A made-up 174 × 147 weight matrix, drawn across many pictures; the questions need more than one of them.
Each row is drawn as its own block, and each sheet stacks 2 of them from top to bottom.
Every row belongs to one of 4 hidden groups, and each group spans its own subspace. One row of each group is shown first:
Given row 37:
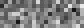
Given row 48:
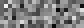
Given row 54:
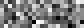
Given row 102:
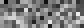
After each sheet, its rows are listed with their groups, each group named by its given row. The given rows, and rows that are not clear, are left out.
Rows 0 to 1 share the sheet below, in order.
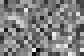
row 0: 102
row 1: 54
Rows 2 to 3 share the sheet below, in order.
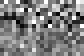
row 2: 102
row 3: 37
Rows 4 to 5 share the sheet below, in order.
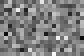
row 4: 37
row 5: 48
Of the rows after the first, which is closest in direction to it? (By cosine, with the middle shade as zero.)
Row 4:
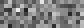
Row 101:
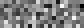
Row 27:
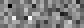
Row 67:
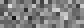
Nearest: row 67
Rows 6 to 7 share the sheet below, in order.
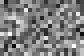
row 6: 102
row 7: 48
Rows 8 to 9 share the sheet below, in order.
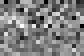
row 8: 102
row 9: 102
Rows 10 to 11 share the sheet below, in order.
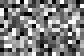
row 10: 37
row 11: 37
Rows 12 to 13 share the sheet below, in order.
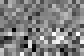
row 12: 54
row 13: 37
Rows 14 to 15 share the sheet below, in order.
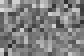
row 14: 37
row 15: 37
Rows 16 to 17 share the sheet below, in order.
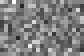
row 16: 37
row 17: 54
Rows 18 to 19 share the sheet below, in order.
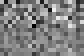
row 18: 54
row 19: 54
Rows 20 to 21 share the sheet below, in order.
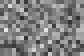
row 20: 37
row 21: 102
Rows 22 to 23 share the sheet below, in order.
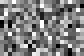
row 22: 37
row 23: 54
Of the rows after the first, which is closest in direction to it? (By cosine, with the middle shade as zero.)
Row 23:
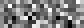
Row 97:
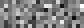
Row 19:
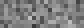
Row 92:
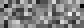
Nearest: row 97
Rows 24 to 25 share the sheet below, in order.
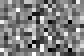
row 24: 54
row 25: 54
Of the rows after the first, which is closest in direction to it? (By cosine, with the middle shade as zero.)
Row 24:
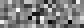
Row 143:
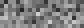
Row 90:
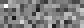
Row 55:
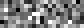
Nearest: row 90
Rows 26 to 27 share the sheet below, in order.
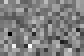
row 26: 102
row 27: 54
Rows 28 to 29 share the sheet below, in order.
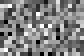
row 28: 48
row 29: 48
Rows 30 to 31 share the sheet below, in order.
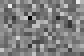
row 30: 54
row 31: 54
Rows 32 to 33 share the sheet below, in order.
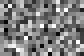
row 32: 48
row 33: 102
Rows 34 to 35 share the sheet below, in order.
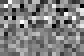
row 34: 48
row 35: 102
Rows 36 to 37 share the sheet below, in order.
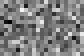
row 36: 102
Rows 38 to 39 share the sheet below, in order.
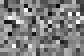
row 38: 102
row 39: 54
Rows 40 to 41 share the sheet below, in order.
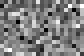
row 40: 37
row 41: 102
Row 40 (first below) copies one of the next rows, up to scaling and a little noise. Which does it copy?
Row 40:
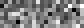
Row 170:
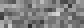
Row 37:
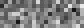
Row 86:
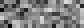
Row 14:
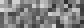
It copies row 37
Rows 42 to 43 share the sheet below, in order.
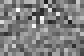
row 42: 54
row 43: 48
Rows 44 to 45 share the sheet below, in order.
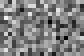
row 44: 37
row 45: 48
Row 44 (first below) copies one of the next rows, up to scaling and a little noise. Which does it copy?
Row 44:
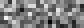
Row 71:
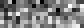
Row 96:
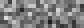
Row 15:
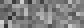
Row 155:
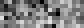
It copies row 96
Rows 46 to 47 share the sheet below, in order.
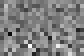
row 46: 102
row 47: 54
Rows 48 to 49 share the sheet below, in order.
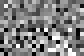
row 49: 54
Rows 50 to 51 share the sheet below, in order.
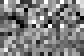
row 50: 102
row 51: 48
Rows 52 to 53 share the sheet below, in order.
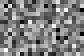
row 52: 48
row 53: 48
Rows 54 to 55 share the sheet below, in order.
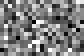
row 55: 54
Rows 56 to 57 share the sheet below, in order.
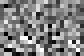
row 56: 48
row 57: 102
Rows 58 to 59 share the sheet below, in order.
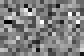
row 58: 102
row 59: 54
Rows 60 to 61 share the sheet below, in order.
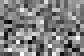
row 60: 102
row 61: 102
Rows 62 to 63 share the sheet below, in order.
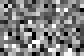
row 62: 48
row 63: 54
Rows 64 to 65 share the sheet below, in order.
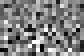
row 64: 48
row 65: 54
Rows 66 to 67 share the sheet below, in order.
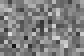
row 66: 37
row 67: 54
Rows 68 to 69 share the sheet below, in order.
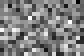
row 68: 54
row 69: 37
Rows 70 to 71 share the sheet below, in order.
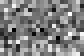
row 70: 37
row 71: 37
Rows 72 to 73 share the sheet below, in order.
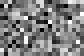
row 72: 37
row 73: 37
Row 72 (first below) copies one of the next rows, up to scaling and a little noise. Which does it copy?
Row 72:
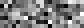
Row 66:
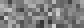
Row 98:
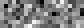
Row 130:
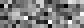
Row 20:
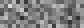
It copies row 130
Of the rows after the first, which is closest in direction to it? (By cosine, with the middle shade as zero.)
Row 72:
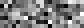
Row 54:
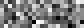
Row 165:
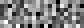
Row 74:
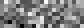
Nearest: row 165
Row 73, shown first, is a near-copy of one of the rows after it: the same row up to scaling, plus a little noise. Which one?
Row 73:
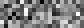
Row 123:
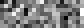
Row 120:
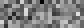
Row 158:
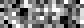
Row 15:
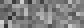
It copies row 120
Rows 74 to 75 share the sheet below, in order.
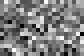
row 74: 102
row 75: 37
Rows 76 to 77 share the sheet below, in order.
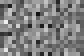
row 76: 48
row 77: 48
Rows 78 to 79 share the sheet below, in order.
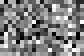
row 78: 54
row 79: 102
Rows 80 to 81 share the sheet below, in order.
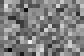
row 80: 102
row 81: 102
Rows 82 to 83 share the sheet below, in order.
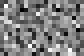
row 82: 102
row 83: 54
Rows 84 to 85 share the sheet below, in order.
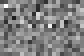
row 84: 48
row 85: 102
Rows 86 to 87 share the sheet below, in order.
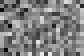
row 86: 37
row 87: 48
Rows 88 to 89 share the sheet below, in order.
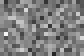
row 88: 102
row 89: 48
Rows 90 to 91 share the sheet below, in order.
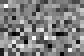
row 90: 48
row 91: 37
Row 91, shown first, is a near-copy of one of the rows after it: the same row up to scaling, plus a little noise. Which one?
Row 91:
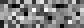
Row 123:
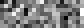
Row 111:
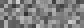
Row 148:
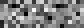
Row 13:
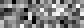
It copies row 148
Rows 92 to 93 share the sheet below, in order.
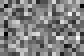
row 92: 37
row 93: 102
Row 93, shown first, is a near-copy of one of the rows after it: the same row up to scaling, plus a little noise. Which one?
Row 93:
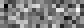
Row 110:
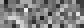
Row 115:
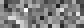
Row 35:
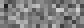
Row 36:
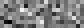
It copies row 35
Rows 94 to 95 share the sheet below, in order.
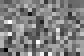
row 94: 102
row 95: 48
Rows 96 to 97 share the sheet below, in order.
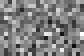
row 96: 37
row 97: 48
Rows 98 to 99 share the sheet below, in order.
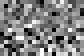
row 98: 37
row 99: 37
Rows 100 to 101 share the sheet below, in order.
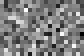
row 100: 102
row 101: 48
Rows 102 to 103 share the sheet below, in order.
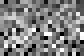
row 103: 48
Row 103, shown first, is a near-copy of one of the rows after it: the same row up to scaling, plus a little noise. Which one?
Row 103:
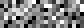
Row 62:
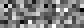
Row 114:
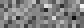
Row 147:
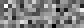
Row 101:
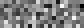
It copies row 114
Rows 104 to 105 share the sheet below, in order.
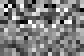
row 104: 48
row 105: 102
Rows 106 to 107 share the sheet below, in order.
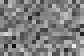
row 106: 54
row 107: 48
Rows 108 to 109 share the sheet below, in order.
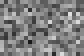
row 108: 102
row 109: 37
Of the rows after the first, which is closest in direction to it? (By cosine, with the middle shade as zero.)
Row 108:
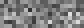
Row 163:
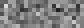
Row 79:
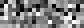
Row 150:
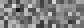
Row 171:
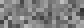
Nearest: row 79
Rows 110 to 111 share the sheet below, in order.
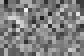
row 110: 102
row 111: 37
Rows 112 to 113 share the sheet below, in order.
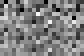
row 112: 102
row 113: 102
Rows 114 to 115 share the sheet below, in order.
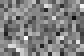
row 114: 48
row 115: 102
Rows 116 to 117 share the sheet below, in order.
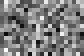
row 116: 102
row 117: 48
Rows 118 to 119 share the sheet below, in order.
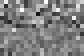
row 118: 102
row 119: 37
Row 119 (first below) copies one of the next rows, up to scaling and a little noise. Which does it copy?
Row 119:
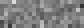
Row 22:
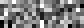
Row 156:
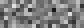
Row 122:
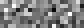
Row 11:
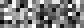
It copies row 22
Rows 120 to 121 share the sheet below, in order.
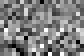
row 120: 37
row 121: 102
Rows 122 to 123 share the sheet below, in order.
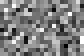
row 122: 37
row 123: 37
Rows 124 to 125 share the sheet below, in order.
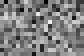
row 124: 102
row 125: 54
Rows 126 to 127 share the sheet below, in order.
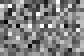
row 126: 48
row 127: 54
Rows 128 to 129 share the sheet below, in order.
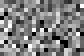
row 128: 37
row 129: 54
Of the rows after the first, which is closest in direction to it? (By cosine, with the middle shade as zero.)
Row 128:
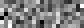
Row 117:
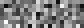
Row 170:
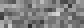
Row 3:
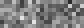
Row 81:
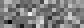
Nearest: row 170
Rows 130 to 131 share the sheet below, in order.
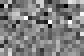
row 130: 37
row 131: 37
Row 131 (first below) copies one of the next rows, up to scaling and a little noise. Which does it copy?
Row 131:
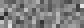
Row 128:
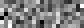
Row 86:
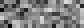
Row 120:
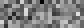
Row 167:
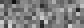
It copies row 128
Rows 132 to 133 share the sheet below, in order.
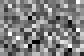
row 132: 54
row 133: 54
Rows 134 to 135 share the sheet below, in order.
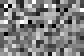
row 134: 48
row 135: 48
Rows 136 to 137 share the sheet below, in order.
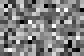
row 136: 48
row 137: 102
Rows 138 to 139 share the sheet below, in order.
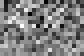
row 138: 102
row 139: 102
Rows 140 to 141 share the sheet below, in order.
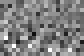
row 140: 48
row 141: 54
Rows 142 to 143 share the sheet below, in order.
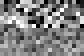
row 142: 102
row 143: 102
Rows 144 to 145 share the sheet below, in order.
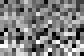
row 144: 102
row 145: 102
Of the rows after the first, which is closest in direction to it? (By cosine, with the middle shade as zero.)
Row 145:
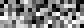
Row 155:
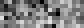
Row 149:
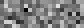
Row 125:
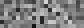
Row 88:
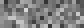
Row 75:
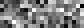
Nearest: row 88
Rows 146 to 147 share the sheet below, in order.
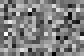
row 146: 102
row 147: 48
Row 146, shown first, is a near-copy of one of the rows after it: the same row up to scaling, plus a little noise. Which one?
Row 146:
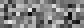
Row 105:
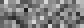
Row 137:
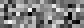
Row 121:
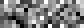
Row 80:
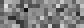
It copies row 137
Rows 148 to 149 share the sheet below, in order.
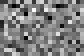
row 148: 37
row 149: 102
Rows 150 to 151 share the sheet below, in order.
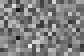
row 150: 37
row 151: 54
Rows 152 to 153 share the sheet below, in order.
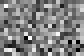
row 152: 48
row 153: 102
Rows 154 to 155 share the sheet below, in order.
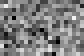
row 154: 48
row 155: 37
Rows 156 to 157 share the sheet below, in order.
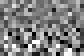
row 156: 37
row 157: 54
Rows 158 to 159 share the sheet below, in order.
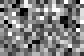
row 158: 37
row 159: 54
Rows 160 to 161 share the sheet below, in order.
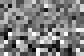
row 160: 48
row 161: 54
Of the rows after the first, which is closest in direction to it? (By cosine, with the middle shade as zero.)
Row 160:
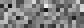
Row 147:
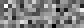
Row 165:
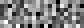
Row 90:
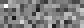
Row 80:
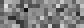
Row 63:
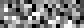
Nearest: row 147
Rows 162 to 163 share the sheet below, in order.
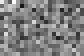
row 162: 37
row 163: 102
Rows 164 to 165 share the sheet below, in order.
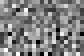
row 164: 37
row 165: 48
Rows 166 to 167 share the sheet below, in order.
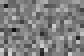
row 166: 48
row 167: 37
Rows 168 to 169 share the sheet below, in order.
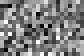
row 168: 48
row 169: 48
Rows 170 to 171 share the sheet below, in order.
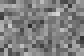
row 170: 37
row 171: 37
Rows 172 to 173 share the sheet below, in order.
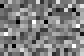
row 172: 37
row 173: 48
